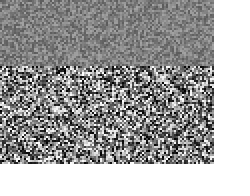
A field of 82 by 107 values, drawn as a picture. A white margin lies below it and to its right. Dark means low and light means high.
Slope: none. Histogram: bell-shaped. Average level on the scale: 50%. Seam: horizontal, 40% of the way down, the top part calmer. Stripes: none. Mirror symmetry: none.
